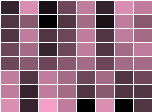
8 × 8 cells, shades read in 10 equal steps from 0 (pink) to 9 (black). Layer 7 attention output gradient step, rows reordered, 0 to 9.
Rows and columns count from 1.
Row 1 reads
7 1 8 5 2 7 1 2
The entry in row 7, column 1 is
2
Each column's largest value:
7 7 9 6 9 8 9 6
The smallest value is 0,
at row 8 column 3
